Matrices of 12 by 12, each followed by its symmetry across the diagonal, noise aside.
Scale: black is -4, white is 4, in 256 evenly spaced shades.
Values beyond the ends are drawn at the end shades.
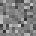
antisymmetric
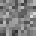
antisymmetric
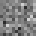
antisymmetric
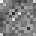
symmetric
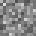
symmetric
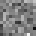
antisymmetric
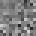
antisymmetric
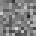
antisymmetric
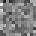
antisymmetric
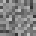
symmetric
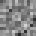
symmetric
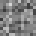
antisymmetric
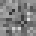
symmetric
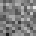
antisymmetric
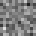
antisymmetric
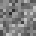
symmetric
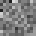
symmetric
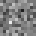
antisymmetric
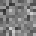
symmetric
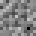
symmetric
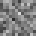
antisymmetric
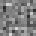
antisymmetric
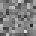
antisymmetric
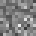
symmetric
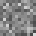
symmetric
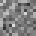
symmetric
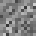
symmetric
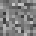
antisymmetric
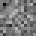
symmetric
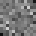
symmetric
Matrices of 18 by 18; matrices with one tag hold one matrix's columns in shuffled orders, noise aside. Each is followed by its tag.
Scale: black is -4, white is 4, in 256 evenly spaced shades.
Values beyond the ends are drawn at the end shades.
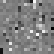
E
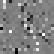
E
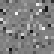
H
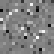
H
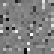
E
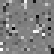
E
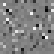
H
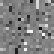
E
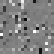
E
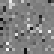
E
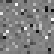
H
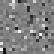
E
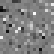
H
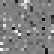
E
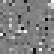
E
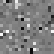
E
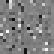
E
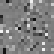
E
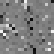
E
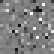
H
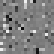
E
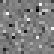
H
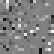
E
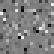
H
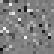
H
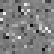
H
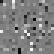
E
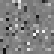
E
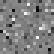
H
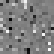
E
